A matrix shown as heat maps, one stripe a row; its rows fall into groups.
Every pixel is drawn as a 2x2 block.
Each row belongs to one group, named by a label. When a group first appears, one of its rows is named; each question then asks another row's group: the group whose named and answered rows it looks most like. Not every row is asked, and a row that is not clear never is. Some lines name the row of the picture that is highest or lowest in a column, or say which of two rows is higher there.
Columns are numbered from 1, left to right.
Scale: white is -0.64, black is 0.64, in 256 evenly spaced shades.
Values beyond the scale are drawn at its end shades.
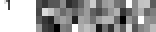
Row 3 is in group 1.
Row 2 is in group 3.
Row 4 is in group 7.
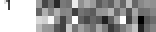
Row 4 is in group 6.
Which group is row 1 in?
7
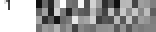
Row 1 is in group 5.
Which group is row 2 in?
5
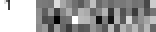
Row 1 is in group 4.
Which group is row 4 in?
5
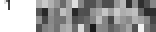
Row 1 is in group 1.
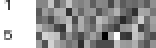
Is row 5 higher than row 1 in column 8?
Yes
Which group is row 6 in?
4
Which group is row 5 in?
3
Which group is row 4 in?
6
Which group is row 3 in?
1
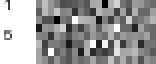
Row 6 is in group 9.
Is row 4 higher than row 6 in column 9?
Yes
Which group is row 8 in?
5
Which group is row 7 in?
4
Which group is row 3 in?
7
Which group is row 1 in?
3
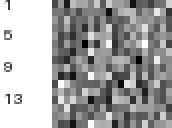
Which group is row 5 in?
7
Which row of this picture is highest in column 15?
8
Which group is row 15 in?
9
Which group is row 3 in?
4
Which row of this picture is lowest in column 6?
12
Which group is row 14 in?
4
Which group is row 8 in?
1
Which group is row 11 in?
3
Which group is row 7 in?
7
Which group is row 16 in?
7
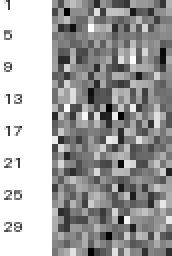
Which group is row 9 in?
4
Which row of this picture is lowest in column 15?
18
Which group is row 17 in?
3
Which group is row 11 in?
4
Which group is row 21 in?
3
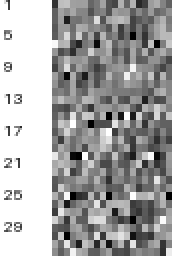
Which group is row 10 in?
5
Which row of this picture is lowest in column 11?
16
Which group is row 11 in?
5
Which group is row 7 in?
7
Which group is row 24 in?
3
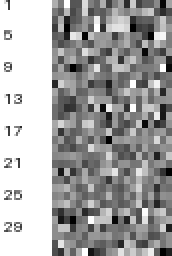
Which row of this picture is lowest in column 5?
5
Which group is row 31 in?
3
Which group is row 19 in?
7
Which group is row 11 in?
3
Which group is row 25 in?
5
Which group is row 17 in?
7
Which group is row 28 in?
7
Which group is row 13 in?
7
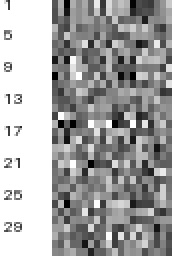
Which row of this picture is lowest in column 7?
16
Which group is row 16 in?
7
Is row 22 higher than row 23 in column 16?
Yes
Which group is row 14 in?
7
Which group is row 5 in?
4
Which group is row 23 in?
9
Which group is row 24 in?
9
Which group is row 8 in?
5
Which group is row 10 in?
5
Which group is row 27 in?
6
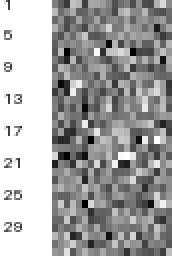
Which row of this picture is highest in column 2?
11
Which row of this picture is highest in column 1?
21
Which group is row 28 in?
6
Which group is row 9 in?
3
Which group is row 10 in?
4
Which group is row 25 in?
1
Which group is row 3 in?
5
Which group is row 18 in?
1
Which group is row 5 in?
6
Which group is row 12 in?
5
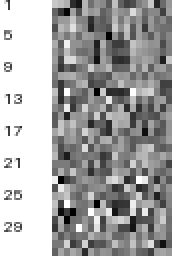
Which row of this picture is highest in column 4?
27
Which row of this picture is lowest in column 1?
23
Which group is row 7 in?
4
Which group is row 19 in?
6
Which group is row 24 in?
3
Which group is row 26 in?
4
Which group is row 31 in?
6
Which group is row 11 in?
6
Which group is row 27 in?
7
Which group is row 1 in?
6
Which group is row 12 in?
4
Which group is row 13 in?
7
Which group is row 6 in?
4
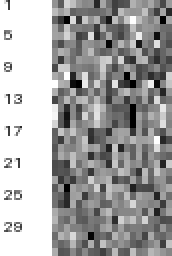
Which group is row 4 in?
4
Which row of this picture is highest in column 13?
10
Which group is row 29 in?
9
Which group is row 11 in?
6
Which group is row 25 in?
5
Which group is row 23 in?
7
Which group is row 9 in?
3
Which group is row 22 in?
1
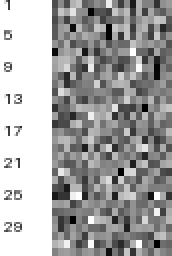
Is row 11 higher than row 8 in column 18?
No
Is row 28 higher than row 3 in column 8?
No
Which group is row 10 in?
9
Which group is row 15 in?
7
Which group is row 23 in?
9
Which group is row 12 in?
3
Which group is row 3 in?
5
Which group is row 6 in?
4
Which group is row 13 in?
5
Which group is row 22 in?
3
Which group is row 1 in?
5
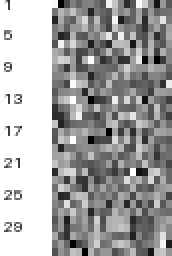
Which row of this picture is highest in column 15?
22
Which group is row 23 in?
5
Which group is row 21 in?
9
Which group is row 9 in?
5
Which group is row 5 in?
9
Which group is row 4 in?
1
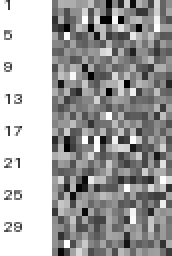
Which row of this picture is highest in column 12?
3
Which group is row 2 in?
1
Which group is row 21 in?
9
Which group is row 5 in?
4
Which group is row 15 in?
9
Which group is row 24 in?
5
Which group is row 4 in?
1
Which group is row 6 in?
5
